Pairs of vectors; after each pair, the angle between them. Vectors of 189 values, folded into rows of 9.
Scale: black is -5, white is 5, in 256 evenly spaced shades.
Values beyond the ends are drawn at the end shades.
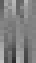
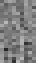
partly aligned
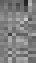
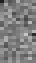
orthogonal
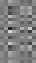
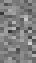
partly opposed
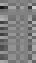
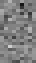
orthogonal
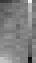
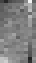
nearly parallel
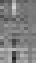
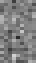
partly opposed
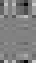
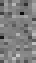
partly aligned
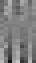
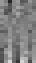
nearly opposite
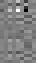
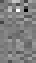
nearly parallel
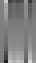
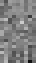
partly opposed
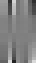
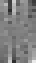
nearly parallel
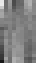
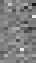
orthogonal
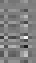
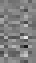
nearly parallel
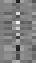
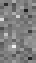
orthogonal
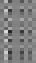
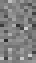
partly opposed
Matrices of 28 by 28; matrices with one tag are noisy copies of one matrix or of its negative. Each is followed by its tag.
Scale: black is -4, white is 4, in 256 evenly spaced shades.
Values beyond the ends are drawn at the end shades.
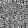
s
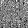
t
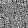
s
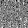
t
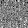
t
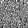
t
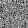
s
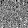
t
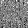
t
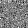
s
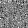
s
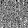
t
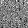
t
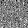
t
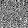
t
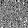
t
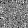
s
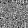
s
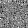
s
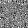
s
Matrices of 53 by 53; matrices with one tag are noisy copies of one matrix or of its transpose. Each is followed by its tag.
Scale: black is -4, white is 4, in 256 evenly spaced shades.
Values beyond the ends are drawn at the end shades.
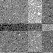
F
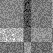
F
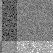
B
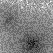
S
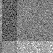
B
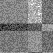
F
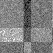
F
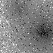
S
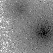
S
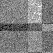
F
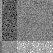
B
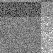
B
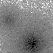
S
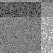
B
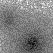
S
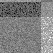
B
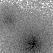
S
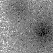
S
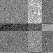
F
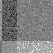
B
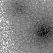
S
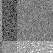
B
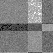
F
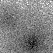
S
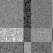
F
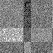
F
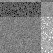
B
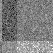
B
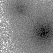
S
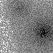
S
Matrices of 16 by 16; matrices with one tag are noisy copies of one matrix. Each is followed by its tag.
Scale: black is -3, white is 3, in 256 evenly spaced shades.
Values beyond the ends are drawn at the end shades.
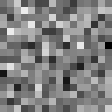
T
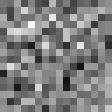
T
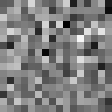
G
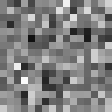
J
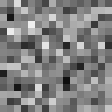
T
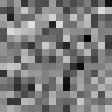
T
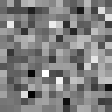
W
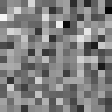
G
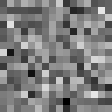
W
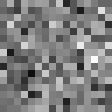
W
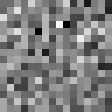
G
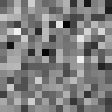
G
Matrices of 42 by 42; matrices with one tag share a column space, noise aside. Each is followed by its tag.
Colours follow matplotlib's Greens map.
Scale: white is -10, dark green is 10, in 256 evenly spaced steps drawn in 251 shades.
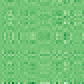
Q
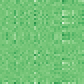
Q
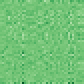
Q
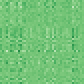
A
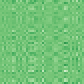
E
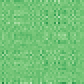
Q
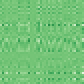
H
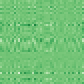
H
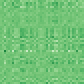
A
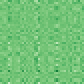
E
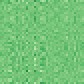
E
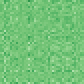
E
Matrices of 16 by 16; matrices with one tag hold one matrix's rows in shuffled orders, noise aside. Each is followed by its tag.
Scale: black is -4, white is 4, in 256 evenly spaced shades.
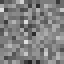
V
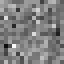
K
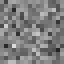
K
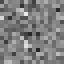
V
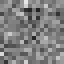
V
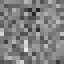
V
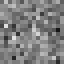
K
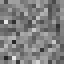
K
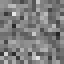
K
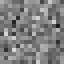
K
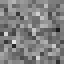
K
